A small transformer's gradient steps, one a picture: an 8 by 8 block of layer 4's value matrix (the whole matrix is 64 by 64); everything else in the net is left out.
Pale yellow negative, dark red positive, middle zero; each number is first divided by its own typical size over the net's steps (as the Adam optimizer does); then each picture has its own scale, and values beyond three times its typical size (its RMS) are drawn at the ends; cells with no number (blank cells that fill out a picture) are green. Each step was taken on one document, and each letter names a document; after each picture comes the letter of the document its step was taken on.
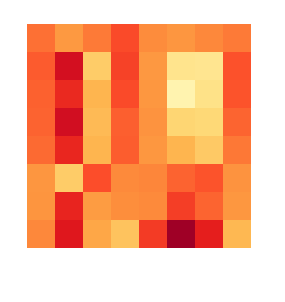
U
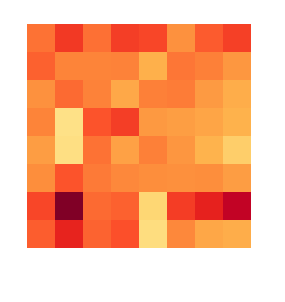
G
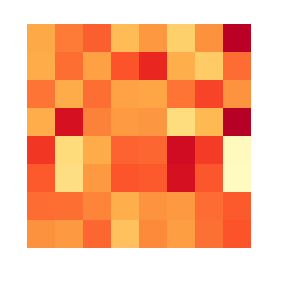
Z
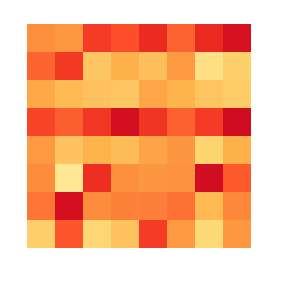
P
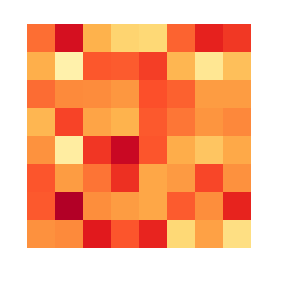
G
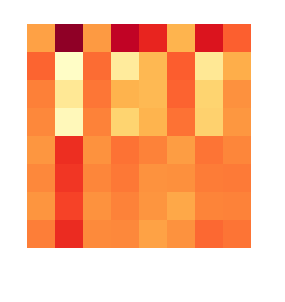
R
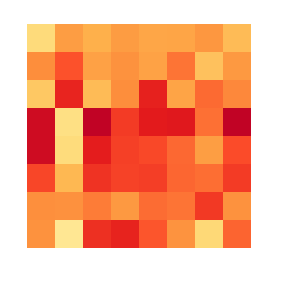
P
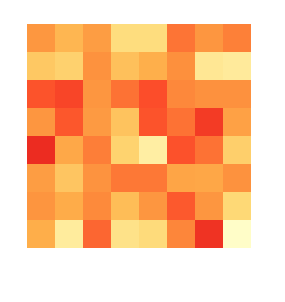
G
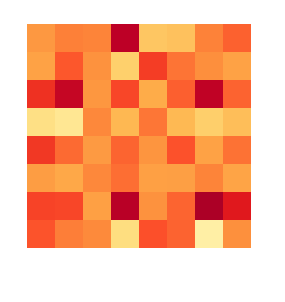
G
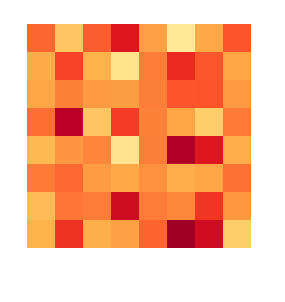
U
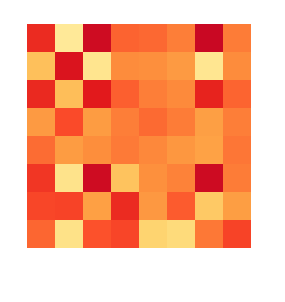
P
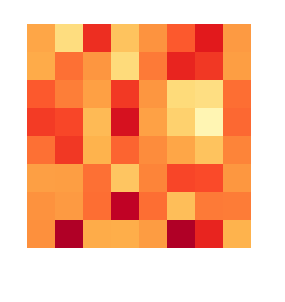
U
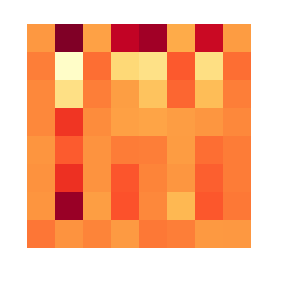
R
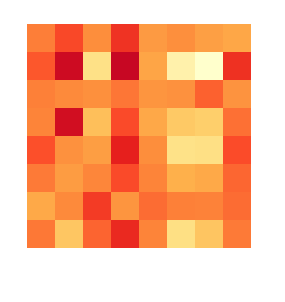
U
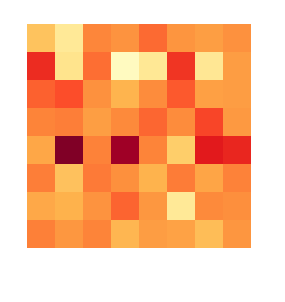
R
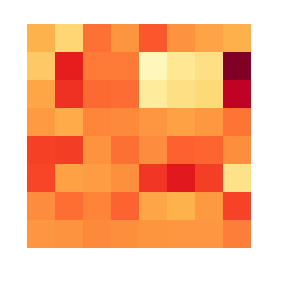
Z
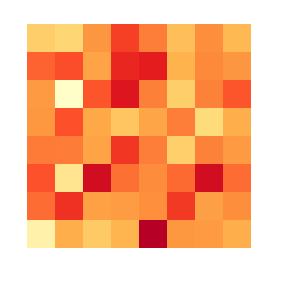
P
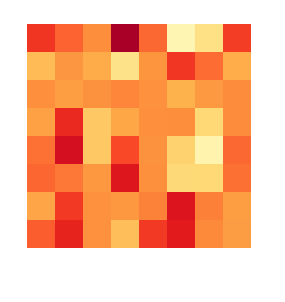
U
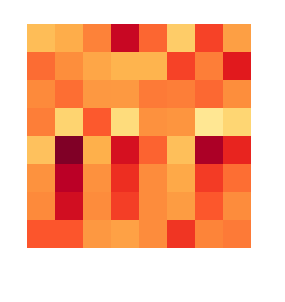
R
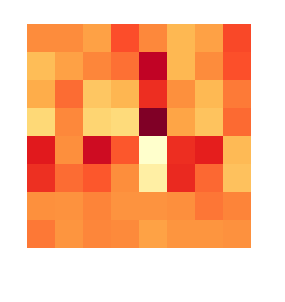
Z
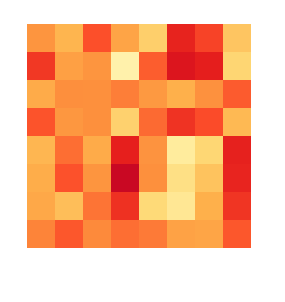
Z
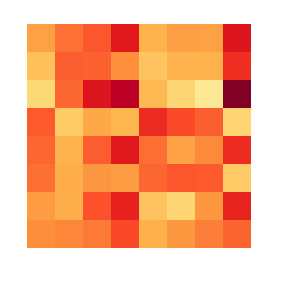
Z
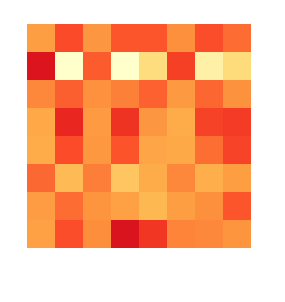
R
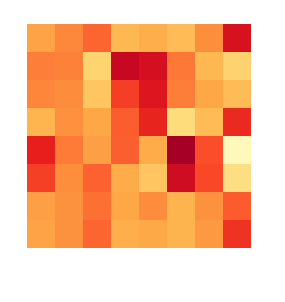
Z
